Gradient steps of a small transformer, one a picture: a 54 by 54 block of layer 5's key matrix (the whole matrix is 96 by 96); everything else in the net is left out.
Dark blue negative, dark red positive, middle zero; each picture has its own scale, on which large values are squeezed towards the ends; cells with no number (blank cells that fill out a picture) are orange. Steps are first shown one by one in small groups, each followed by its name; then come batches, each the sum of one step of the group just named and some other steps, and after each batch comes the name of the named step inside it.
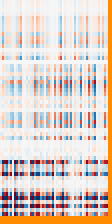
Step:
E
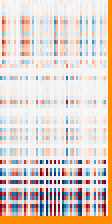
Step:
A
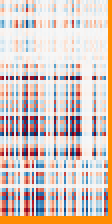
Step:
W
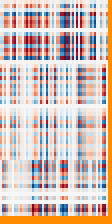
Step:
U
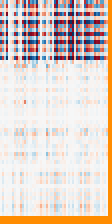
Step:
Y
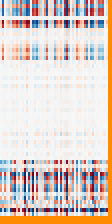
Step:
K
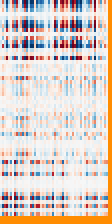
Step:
E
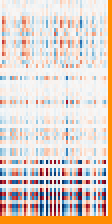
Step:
A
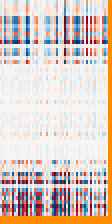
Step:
E
